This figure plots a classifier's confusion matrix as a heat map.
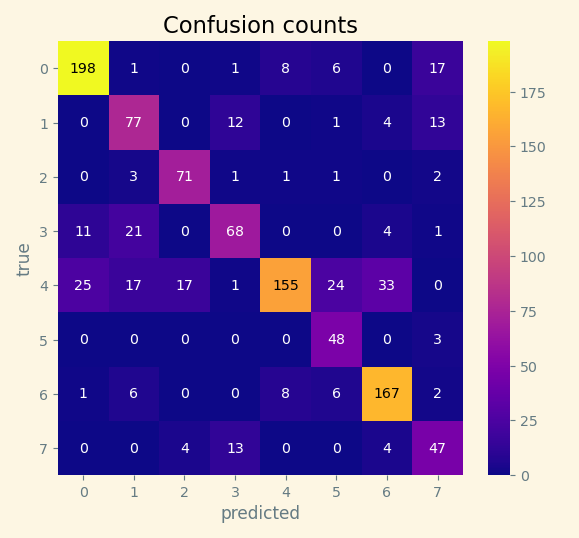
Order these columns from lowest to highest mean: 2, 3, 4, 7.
7, 2, 3, 4
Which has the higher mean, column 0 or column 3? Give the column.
0
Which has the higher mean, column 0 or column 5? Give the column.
0
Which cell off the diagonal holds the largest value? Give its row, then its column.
4, 6
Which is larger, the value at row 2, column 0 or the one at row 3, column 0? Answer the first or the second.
the second
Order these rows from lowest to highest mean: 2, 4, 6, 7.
7, 2, 6, 4
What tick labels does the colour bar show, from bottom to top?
0, 25, 50, 75, 100, 125, 150, 175
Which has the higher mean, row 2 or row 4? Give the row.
4
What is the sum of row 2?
79
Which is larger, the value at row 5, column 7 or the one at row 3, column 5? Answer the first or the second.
the first
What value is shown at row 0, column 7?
17
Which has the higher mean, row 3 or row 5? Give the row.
3
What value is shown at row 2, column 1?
3
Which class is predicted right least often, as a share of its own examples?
4
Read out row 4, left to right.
25 17 17 1 155 24 33 0
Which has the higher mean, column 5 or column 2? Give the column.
2
